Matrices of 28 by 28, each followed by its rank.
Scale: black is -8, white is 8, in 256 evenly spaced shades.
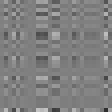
one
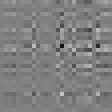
two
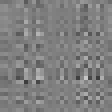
two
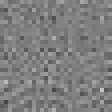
five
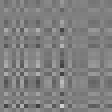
one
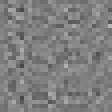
five
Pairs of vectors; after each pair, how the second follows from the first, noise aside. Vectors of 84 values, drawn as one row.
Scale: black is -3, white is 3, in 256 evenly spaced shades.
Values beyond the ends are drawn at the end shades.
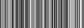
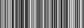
copied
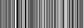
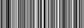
shuffled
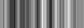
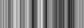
reversed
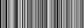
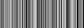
reversed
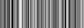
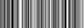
copied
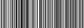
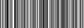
shuffled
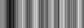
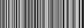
shuffled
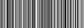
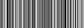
copied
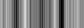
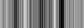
copied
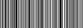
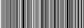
reversed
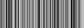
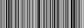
copied
